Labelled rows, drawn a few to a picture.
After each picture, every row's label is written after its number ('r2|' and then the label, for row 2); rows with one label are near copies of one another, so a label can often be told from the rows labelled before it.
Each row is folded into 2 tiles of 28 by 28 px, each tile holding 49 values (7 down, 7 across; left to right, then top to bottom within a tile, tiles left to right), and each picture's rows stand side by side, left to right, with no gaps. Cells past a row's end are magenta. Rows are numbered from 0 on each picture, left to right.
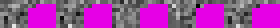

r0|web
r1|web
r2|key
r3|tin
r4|web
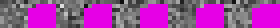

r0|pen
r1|tin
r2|key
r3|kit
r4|key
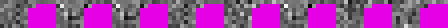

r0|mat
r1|tin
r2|tin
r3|mat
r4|pen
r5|tin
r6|kit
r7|web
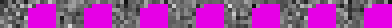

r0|pen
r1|web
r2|kit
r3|tin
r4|tin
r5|pen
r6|kit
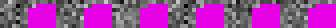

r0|mat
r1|pen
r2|key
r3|mat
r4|kit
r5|pen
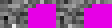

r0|web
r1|web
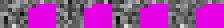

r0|web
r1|kit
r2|web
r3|web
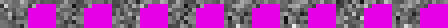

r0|tin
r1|mat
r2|pen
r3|mat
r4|web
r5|web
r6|pen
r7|web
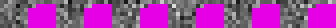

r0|mat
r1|kit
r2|pen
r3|tin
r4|kit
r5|pen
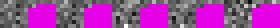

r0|mat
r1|mat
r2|web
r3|web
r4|pen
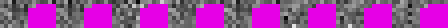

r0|kit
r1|kit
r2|pen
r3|kit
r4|kit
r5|web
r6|web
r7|mat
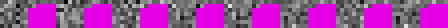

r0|mat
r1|key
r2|pen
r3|tin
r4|tin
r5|web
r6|pen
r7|web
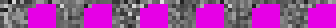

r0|key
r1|tin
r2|pen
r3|kit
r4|tin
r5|pen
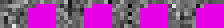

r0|web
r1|kit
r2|mat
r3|tin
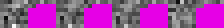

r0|web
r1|web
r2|web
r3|key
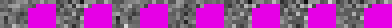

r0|web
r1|pen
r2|web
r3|mat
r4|pen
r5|pen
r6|pen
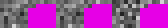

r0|web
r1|web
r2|pen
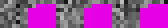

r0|mat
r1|key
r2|kit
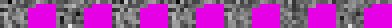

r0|key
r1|web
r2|key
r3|key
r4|key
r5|kit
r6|web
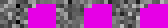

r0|mat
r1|kit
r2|pen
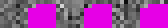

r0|mat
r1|tin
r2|kit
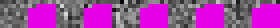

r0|pen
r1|tin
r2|key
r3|pen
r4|kit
